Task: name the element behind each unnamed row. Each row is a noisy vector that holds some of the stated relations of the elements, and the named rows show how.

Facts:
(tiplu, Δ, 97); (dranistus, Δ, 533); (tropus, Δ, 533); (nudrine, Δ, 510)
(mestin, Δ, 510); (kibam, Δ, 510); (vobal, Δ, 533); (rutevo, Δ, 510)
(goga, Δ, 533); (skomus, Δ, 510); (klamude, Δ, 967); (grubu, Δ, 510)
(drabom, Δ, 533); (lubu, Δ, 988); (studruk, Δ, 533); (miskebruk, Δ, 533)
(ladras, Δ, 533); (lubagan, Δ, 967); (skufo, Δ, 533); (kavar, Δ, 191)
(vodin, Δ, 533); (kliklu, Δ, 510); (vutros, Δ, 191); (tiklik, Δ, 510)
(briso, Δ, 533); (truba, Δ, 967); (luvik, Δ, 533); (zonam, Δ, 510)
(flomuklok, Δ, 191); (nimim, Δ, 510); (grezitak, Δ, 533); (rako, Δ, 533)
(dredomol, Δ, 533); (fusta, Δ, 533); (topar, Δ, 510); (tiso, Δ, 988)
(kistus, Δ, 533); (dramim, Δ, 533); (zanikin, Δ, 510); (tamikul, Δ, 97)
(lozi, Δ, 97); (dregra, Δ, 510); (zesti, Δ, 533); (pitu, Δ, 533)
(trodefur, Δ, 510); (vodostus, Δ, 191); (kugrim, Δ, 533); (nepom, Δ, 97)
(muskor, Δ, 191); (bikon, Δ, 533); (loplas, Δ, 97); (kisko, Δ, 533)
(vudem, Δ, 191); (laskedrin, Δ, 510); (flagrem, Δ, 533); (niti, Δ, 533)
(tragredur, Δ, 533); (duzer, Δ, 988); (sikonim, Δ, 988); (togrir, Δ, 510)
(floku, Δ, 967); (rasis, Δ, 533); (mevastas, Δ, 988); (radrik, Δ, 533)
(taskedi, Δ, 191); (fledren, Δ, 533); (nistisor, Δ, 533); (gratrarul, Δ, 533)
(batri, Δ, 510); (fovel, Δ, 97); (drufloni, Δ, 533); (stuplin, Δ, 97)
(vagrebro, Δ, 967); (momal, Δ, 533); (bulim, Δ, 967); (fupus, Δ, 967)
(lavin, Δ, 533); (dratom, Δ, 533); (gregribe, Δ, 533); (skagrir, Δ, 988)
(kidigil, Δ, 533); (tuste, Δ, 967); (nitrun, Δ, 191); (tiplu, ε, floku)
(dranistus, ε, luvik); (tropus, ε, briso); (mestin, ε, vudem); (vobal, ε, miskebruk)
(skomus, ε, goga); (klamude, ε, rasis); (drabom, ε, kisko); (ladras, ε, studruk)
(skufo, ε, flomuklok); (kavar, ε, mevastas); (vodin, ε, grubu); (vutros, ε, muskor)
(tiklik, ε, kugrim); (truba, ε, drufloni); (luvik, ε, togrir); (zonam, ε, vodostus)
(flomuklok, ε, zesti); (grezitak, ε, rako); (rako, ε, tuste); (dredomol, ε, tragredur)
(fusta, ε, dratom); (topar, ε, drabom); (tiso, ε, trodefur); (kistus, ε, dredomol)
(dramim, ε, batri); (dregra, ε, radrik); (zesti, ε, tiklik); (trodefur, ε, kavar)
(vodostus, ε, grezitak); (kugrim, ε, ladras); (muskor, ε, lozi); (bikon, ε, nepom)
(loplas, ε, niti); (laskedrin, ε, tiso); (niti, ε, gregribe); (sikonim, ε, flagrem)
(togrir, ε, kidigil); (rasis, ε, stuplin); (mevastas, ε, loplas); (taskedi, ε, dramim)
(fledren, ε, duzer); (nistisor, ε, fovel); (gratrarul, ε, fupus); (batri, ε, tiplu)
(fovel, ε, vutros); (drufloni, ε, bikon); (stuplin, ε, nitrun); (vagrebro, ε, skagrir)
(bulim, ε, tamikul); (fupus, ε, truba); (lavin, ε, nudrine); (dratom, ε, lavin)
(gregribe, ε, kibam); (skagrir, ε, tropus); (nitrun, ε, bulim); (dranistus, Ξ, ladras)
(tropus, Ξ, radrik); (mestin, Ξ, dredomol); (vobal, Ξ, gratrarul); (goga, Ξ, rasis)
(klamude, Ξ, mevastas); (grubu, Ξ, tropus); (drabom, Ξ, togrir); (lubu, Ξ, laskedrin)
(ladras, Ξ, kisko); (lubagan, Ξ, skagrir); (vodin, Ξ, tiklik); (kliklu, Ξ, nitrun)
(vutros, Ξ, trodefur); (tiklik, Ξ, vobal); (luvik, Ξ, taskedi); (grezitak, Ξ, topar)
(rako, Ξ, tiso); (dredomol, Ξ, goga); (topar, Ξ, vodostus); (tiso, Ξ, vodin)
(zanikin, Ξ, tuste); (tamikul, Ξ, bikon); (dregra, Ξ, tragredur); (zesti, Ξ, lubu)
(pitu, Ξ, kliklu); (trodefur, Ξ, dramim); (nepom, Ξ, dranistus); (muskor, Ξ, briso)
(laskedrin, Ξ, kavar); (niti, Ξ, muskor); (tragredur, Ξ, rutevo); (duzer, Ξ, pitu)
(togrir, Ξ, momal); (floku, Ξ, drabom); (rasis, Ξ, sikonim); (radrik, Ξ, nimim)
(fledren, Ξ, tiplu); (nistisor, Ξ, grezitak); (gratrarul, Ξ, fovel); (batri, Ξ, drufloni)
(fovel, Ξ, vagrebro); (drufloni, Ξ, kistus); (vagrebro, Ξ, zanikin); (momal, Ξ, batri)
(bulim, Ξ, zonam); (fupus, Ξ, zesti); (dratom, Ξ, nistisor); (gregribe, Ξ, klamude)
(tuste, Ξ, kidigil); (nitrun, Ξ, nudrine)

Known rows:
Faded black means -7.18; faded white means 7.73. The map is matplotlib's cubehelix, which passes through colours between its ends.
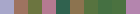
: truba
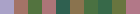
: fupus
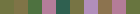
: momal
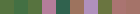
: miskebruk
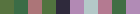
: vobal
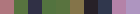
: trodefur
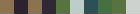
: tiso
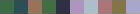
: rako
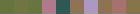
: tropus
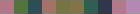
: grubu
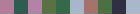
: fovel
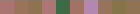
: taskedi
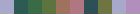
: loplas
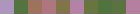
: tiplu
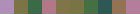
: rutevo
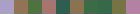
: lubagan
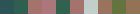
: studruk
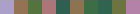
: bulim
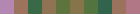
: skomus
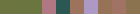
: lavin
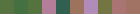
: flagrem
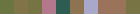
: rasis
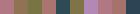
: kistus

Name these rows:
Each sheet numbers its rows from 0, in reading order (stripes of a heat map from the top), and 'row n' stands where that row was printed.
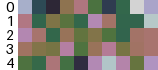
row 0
kibam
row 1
tiklik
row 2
topar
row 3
vodostus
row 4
vodin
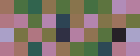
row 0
kavar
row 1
skufo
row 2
vagrebro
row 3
togrir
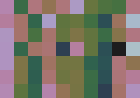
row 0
skagrir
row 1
floku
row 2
zonam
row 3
tuste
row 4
batri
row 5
kliklu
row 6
nudrine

